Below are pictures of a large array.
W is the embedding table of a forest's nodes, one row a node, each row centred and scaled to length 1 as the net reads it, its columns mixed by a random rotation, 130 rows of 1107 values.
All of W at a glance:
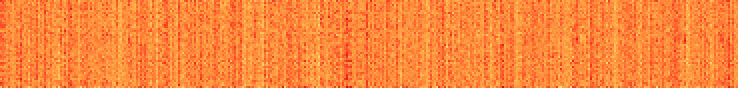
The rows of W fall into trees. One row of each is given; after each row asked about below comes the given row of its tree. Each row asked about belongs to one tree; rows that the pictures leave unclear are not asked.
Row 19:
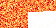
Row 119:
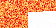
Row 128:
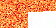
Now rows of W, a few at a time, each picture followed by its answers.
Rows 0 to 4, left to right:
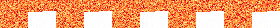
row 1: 119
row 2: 119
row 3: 119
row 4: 128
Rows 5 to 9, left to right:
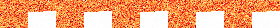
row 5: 128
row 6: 119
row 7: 128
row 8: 119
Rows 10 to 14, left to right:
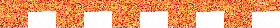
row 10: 119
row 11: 128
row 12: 128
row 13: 128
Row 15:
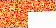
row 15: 119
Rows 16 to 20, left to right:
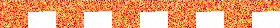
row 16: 19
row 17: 119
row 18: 128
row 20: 19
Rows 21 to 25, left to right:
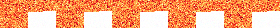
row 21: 128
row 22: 119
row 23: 119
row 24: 119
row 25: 128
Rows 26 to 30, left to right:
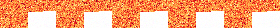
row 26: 128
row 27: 119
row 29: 19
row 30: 119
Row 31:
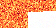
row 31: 128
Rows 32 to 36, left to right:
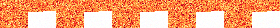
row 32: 19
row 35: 128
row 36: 119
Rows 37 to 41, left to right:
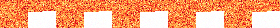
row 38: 119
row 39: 128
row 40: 119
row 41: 119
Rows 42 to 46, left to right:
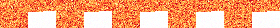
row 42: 19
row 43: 119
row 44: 19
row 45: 128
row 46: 19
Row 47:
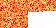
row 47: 19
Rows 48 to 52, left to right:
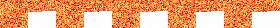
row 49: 128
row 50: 119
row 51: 128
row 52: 128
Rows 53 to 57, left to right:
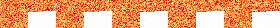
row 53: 128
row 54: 128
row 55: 119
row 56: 19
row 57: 119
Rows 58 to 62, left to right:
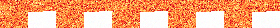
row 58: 119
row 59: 128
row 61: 128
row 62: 119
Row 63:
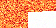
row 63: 119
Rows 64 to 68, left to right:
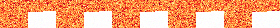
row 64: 19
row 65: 128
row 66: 19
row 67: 19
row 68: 119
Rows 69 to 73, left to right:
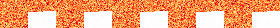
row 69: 19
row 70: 119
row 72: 19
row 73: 128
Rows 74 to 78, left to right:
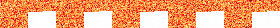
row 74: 119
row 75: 19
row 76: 119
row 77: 128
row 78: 19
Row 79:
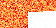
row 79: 19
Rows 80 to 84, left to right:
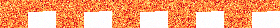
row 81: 119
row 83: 19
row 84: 119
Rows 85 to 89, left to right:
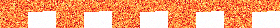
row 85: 119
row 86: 119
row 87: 19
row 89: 128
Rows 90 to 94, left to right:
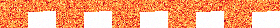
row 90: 19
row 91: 19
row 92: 19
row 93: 119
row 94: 119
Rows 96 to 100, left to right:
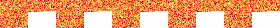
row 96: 119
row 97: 19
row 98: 119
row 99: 19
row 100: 19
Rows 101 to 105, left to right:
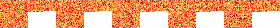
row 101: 128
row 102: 19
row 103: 119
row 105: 19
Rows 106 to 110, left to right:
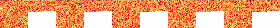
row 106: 119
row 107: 128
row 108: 19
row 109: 128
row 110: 19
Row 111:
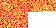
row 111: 19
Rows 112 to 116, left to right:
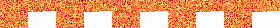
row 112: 119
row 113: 19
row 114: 119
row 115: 119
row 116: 19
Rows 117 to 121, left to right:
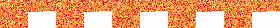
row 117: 19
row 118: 19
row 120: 128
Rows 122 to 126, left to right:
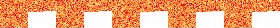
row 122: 128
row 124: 119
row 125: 128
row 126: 119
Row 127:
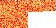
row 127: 119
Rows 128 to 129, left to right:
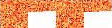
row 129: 19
